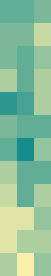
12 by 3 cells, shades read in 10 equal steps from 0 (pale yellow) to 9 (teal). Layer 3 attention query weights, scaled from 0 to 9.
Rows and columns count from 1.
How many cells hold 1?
3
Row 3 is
5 6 4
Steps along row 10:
same up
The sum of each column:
48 61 47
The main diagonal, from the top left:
6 5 4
